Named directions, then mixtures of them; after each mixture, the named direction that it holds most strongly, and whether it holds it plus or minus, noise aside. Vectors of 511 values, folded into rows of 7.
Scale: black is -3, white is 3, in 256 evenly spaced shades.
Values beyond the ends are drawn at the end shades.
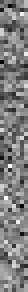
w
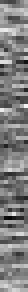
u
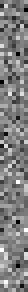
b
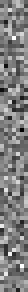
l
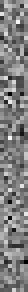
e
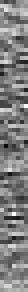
u, plus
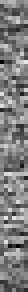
u, minus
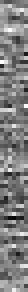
u, plus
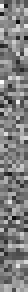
e, minus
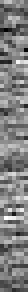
u, minus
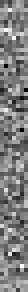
l, plus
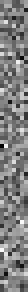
l, minus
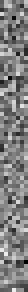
e, plus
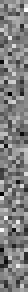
b, minus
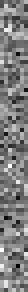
b, plus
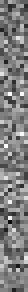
e, minus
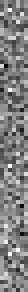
l, plus
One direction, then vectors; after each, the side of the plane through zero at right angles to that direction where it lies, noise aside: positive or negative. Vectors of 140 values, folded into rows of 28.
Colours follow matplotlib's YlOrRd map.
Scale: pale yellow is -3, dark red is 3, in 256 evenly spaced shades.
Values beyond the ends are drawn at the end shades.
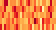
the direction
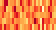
positive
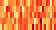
negative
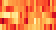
negative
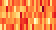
negative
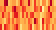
positive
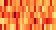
positive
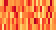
positive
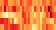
positive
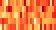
negative
